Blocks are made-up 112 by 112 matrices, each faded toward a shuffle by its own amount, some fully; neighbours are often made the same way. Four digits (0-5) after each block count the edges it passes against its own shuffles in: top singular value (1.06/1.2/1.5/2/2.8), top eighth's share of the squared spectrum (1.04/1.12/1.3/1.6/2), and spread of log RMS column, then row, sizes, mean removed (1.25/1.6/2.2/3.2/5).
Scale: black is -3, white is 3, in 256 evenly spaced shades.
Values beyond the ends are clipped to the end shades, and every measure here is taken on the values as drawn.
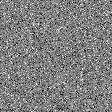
3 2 0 0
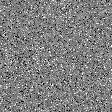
0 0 0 0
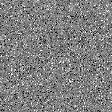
4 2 1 2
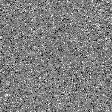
3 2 1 0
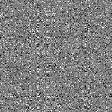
4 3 2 2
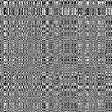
5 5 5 4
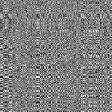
5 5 4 4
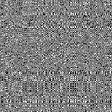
5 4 3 3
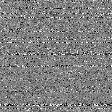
2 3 0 4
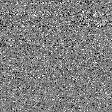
1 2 0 3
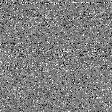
1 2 0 3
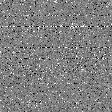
2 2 0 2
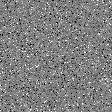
0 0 0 0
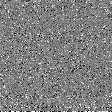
2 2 0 2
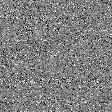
1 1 0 2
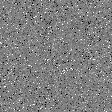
0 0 0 0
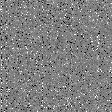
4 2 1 0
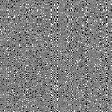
5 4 3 2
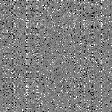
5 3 2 1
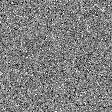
0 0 0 0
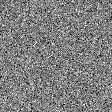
0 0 0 0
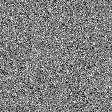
0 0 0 0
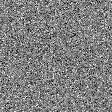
0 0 0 0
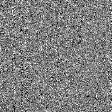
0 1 3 0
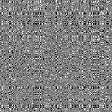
5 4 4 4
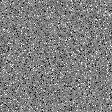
2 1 0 0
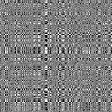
5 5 4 4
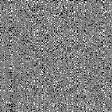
4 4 3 2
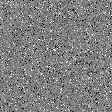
2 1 0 0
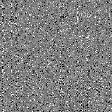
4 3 2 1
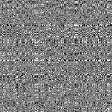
5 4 3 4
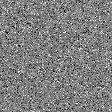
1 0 0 1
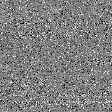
1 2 0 3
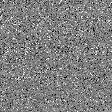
1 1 0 2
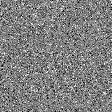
0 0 0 1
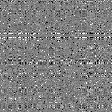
5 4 2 3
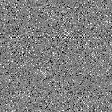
4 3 1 2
